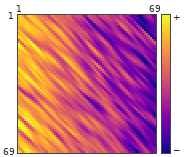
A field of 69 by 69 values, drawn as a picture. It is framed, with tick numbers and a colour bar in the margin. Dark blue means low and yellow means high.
No lone cell stands out from its neighbours. The grain runs diagonally down to the right. The field climbs toward the left.
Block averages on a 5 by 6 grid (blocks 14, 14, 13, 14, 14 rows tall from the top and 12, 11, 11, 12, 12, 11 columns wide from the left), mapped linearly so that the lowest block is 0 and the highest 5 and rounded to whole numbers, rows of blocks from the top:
5 4 3 1 1 0 | 5 4 3 2 1 0 | 5 4 3 2 1 0 | 5 4 3 2 1 0 | 5 4 3 3 1 0
